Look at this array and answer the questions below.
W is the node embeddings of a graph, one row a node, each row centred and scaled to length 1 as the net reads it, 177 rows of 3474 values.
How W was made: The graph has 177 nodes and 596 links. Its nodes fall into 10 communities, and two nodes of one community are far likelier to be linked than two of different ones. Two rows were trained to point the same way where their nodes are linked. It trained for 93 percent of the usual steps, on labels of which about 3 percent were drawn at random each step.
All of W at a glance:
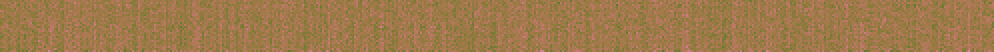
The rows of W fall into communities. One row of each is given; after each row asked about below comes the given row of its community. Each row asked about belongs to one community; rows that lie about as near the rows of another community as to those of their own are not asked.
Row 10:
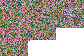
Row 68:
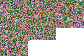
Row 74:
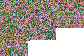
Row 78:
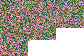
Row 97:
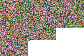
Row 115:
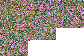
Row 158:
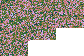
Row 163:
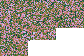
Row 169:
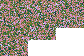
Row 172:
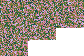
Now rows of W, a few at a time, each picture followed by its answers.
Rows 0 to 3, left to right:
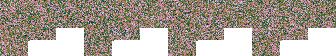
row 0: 78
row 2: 172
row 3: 97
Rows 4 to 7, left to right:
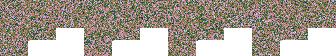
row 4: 10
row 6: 169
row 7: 68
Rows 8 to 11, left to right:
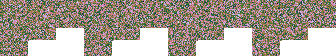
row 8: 172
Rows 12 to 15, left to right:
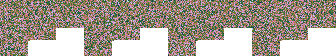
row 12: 68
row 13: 163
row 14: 10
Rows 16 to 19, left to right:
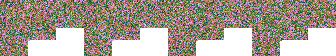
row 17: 68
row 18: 158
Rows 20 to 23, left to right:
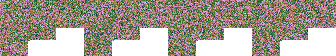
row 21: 169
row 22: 158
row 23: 115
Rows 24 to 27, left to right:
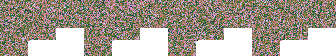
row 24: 169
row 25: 10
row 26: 169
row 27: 10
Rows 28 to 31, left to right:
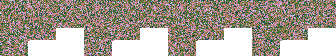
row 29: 78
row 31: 158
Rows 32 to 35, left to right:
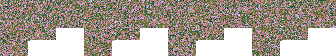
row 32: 115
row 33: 10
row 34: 10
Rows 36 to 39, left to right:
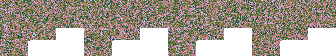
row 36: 78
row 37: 115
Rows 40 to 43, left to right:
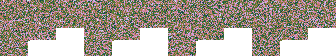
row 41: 172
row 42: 74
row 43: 169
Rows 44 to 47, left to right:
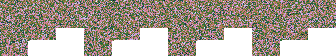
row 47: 115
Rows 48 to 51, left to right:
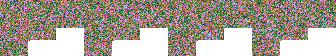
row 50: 163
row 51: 68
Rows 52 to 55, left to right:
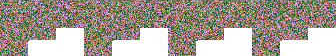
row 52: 78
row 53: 10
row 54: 74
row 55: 115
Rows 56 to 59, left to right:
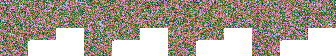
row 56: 172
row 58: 74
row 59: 97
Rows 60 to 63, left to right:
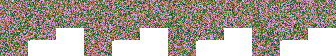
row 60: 163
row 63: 97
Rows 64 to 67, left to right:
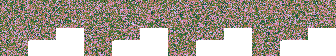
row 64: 68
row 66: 169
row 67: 158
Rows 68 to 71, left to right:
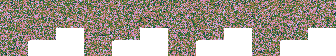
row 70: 78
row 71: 10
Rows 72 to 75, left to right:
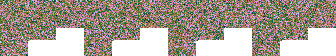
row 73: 163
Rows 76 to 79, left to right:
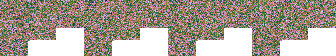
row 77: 78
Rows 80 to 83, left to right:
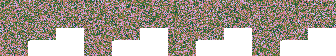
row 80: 74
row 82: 172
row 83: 158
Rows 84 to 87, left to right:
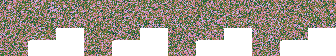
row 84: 169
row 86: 163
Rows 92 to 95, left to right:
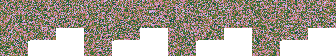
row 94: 97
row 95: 172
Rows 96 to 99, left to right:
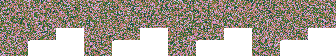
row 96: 115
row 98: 163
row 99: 68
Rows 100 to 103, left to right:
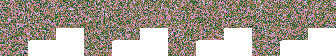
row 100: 97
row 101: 169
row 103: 74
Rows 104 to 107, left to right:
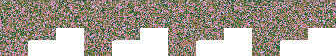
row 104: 10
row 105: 74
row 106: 78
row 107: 158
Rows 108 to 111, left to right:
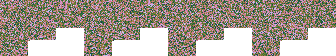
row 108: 163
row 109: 74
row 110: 74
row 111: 97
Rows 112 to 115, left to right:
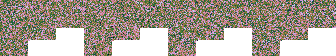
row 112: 158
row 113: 97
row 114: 163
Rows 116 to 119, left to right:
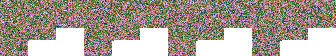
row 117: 115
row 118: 78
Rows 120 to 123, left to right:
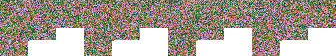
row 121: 78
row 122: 169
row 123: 115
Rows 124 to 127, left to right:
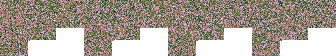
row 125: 115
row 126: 97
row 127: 115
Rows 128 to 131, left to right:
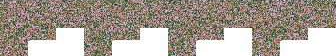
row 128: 169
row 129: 97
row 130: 169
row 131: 169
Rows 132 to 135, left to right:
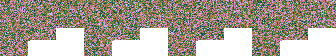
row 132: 115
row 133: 68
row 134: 10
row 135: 158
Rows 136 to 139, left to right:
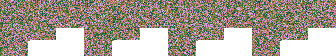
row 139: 169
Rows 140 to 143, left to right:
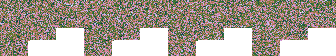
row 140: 163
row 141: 163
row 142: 10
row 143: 68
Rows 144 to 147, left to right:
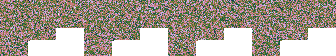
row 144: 74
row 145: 74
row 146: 78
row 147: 74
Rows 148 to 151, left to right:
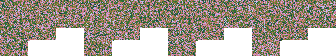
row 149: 97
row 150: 115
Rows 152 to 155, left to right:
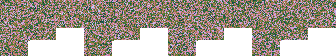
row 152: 158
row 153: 74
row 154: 97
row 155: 169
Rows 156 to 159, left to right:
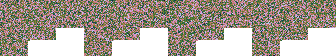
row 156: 115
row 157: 172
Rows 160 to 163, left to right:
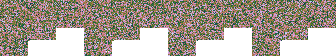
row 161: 68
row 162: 97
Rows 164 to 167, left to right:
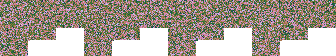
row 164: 97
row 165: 10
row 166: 115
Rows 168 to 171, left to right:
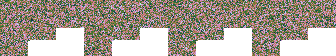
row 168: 115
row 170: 78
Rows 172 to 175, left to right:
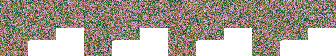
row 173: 169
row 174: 78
